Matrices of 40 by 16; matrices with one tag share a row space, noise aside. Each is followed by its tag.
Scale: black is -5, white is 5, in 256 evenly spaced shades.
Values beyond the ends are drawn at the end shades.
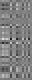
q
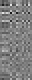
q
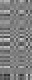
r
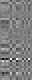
q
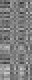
r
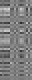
r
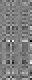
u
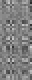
u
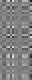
u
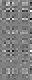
u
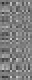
q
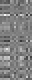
r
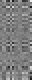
u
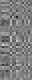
q
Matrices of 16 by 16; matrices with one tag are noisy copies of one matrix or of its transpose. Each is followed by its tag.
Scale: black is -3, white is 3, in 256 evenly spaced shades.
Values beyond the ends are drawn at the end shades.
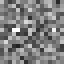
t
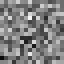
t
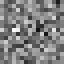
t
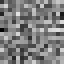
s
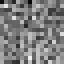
s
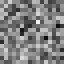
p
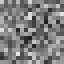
t
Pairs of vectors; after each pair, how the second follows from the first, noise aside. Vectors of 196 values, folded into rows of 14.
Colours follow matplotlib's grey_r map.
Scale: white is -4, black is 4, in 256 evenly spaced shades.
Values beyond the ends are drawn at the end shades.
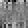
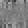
shrunk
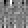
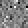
shuffled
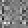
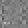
shrunk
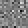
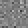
shrunk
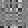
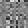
reversed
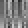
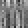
reversed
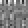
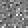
shuffled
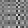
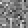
shuffled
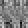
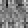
reversed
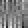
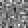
shuffled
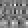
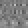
shrunk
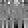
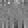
shrunk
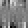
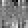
reversed
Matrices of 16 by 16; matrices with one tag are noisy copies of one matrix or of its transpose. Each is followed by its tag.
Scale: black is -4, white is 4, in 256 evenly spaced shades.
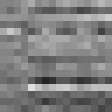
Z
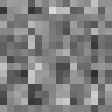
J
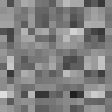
J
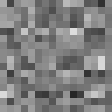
J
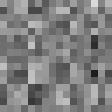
J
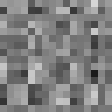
J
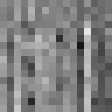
Z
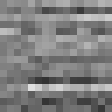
Z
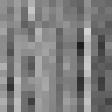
Z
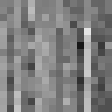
Z
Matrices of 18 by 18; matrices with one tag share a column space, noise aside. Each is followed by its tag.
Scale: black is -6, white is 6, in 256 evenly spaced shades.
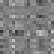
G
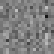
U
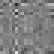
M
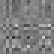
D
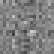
G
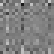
M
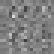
U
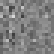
U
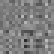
G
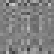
M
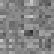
G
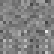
G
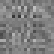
U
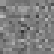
U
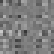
G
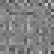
M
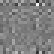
M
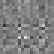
D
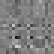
D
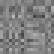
U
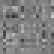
U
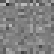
M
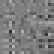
G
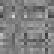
U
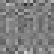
M
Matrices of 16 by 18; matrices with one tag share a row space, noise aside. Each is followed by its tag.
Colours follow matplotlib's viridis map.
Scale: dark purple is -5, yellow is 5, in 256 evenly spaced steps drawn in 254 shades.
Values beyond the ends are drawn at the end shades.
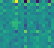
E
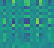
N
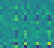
E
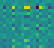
N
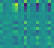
E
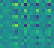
E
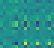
E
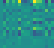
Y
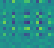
N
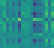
Y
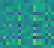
Y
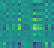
Y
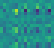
E
